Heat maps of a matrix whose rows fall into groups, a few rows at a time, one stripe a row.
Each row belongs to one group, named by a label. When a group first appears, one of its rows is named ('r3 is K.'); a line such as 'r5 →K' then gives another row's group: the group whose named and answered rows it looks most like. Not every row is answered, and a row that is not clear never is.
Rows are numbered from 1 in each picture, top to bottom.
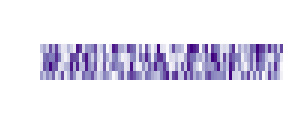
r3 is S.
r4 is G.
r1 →S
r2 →S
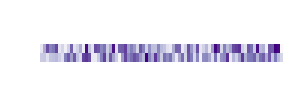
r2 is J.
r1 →S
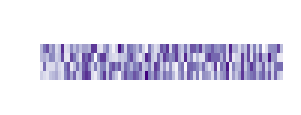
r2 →G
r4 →J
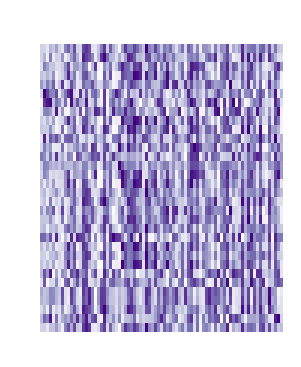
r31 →S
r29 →G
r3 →J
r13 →S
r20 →G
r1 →J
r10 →G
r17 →J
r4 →J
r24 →J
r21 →J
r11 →S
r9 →J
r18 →G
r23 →J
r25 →J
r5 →G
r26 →S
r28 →G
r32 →J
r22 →S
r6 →S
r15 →J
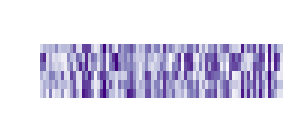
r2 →S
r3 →S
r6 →G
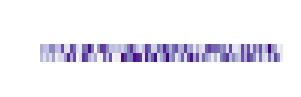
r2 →J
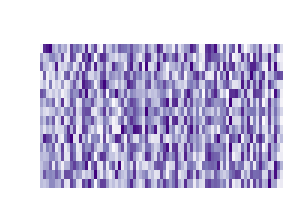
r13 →G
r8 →J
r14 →S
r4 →J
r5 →G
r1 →S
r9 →G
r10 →J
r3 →S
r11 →S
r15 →S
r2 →G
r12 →G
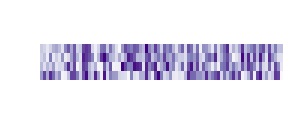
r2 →G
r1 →J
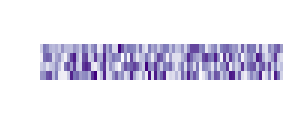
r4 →S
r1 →J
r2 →S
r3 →J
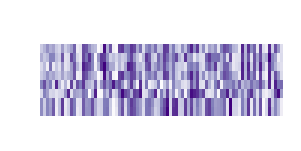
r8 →G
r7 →G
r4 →J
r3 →G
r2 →G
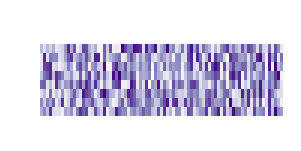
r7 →G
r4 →S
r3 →S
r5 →S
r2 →S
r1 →J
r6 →G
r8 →S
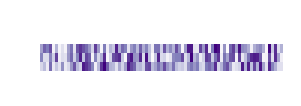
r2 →S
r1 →S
